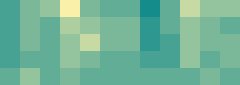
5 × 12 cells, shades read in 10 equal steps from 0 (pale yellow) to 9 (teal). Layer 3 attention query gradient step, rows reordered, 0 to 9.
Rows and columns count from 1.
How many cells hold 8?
2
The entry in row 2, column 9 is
6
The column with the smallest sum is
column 4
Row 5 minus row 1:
-1 -1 2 5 1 0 0 -3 0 4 1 2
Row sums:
58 64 63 69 68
